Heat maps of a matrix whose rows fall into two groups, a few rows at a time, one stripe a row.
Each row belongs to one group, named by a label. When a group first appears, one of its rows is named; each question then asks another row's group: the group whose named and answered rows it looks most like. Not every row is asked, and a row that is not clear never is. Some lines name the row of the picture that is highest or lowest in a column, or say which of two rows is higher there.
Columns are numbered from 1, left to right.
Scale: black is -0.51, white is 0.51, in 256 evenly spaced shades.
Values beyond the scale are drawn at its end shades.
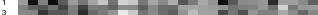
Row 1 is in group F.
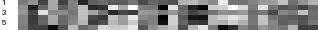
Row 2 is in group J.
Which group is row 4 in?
J
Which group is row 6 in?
F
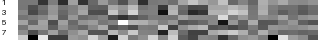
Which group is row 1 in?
F
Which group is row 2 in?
J
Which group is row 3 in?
J
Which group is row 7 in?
J
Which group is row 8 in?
F
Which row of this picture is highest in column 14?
8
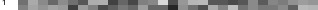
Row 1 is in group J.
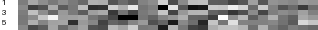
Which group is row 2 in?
J
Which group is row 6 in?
J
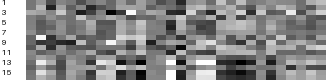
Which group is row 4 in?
F
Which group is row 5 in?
J
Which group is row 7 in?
J
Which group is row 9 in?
F
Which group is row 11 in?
J
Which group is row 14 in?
F
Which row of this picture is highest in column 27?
3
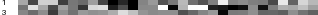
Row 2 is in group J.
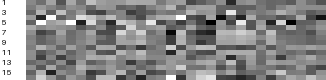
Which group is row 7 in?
J
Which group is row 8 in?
J
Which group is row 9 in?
J
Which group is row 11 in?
J
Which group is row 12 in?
F
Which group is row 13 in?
F
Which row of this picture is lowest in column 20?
4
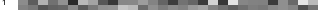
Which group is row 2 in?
F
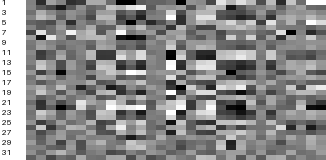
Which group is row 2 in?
F
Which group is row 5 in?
F
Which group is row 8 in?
F
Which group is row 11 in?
J
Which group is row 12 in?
J
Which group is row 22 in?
F
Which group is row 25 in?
J
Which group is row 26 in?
F
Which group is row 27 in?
J
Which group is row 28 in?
F
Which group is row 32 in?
F
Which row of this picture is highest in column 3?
8
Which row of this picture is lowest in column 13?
5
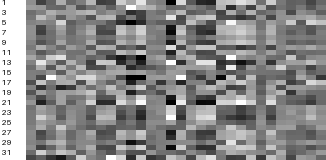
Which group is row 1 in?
J
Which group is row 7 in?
J
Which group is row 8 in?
J
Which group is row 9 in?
J
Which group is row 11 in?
J
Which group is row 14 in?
F
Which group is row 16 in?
F
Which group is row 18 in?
F
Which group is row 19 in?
F
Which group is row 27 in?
J
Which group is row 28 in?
J
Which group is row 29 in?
F
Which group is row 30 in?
J
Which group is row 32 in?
F
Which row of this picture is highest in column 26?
14
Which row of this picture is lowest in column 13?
32
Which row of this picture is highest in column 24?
2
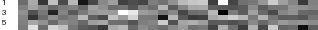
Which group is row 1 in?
F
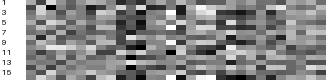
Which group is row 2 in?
F
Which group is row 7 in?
F
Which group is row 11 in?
J
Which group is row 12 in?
F
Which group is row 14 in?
F
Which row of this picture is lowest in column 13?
2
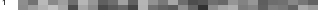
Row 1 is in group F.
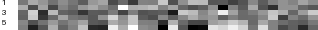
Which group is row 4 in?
F
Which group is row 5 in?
J
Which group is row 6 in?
J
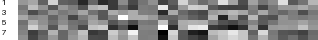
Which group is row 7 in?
J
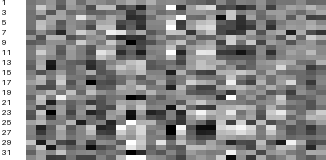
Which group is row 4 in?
F
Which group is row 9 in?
F
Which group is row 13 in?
F
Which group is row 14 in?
F
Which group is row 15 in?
J
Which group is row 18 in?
J
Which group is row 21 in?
F
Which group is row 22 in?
J
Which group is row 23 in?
F
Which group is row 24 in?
F
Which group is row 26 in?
J
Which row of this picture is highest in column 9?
7
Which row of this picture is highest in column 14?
29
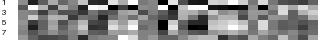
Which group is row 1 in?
J
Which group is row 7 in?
J
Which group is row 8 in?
F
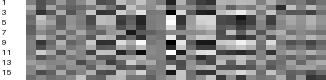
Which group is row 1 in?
J
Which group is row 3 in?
J
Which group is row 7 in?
F
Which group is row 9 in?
J
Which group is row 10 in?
J
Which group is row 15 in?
J
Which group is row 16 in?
F
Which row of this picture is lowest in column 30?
16
